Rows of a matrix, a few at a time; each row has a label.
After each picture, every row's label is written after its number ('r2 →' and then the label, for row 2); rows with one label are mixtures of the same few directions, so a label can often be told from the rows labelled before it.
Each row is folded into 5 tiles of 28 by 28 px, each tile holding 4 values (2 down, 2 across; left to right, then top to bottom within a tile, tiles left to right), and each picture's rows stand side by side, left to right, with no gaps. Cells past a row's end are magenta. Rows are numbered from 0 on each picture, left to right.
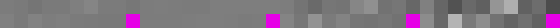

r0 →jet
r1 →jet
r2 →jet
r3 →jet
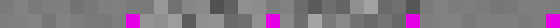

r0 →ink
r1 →ink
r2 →jet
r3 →ink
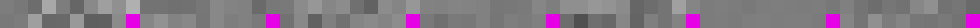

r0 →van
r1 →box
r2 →jet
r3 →box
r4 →box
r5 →van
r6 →jet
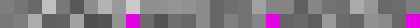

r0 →van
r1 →box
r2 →ink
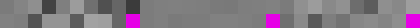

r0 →van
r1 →jet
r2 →jet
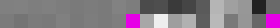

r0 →box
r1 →box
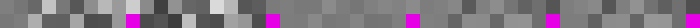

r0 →van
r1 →ink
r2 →van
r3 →van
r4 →van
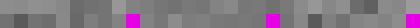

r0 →box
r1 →jet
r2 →jet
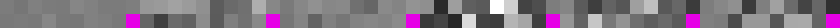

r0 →ink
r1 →box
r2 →jet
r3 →ink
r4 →jet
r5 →van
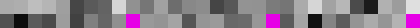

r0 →box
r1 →ink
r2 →jet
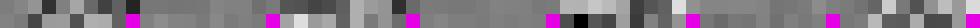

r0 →van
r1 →box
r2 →box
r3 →box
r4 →box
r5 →box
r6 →van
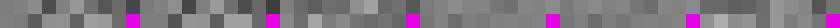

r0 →van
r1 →van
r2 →jet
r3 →jet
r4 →jet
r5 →box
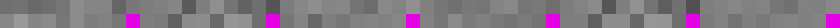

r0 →box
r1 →van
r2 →jet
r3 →jet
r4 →van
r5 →jet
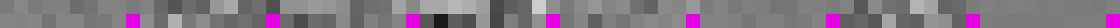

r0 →ink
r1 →jet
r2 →box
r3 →box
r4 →jet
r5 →ink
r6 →ink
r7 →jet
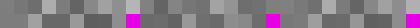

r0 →van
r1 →ink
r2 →van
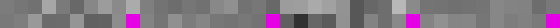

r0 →van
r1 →jet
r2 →box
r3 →box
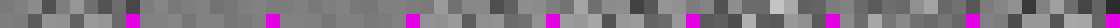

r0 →van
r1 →ink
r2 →ink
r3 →ink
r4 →ink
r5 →ink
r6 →jet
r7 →van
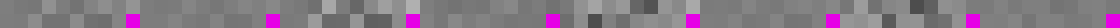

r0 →van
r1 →van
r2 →van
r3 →jet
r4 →jet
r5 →van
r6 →ink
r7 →ink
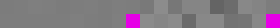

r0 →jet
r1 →ink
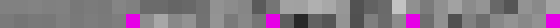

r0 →box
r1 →box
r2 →box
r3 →jet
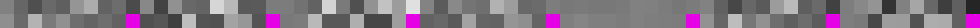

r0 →jet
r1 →ink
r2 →van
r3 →ink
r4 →box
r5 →jet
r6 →van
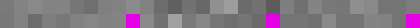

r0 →jet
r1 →jet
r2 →ink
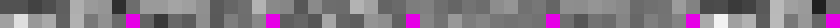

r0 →box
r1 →box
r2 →ink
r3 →jet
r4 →box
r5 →box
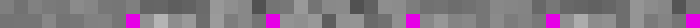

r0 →ink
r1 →box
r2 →ink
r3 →box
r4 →box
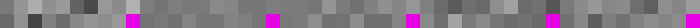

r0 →jet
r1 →ink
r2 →van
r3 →jet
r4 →jet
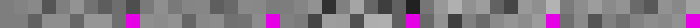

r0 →van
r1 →ink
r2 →van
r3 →jet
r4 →jet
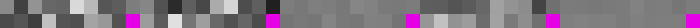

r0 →ink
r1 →jet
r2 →ink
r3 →box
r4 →box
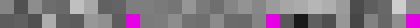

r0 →ink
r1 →van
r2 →box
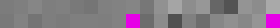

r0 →jet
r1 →jet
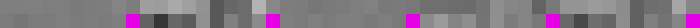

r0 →box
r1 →box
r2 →jet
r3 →box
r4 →box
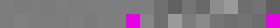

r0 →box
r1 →jet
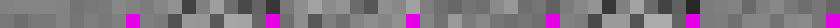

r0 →box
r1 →van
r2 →jet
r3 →jet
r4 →van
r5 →van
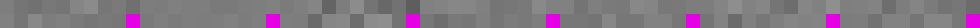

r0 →jet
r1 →jet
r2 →van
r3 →box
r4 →ink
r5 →jet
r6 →van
